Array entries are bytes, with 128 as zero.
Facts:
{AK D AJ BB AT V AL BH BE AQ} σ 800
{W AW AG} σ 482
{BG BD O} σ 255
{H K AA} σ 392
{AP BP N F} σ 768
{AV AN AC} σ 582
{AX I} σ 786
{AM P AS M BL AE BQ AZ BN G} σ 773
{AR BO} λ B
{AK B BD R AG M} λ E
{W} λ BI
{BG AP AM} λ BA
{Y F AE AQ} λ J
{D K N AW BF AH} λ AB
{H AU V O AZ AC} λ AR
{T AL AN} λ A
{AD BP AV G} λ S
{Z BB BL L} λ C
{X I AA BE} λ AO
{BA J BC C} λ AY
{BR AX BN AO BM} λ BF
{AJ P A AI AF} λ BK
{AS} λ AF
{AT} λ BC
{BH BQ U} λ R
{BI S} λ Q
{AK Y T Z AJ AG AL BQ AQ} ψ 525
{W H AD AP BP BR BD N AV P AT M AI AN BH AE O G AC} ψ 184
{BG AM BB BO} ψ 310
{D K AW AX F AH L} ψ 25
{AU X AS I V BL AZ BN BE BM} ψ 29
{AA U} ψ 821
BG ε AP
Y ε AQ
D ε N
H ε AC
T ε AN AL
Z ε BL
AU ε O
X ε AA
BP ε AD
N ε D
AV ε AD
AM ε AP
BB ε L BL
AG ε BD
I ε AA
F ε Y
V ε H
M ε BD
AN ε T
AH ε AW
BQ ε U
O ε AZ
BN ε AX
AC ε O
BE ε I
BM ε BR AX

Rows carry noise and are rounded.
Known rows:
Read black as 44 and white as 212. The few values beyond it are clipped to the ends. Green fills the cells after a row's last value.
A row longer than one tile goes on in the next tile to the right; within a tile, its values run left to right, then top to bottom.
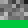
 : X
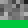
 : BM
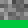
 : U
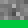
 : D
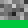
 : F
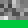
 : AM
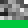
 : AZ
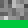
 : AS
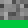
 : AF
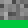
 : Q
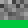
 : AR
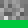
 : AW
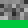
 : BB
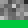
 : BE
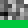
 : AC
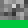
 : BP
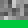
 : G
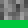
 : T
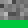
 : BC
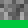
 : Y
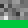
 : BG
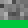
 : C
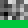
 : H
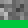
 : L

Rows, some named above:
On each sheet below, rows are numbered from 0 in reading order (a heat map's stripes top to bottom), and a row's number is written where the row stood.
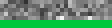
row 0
I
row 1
AT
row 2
AM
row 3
AG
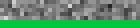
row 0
AE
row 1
K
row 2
N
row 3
AD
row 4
AT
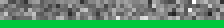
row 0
I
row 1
L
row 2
BB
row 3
AQ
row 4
AW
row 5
BN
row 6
O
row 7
F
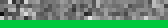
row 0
AU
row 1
L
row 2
AI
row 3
BQ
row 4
AK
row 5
AS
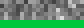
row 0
Z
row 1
AH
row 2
BL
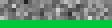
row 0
BE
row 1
AJ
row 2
AP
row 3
AW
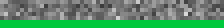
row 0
AX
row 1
BH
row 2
Y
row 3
BO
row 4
BD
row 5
AL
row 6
AA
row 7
BR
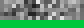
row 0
BP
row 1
V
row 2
W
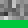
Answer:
M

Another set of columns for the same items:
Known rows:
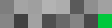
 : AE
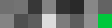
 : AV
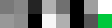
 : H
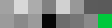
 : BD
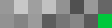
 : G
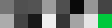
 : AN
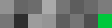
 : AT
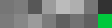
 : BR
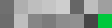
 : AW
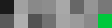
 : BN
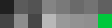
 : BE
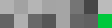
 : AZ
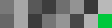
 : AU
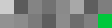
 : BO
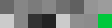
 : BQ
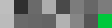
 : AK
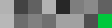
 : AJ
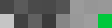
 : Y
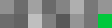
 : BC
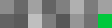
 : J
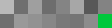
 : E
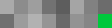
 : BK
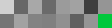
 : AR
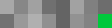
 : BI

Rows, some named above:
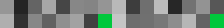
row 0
AQ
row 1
AL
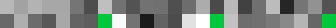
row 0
AZ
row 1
T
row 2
AL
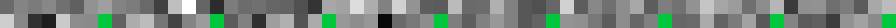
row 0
BQ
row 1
AX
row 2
V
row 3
BD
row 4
BH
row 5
BO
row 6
BL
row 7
AM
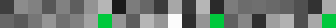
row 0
F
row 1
N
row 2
V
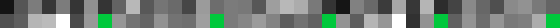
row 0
D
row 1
BP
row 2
BR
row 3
N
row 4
AH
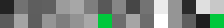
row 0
X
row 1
K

